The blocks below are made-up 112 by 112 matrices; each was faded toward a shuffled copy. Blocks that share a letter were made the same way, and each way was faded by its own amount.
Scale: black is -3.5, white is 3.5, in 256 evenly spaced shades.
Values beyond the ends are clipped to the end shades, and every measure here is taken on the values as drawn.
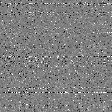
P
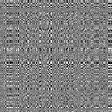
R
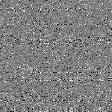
P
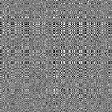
R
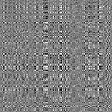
R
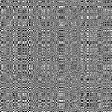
R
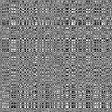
R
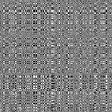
R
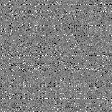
P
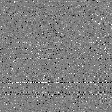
P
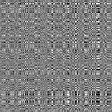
R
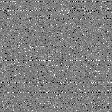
P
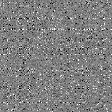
P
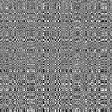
R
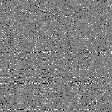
P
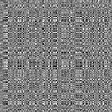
R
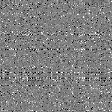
P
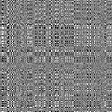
R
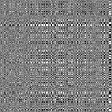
R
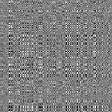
R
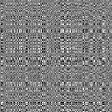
R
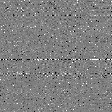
P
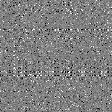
P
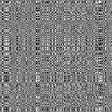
R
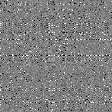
P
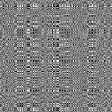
R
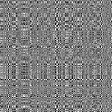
R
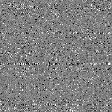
P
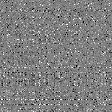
P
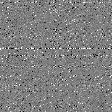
P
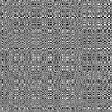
R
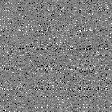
P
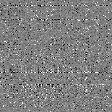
P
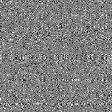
P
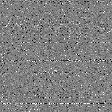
P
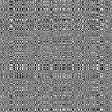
R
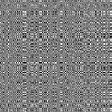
R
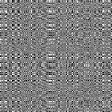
R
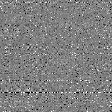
P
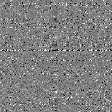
P
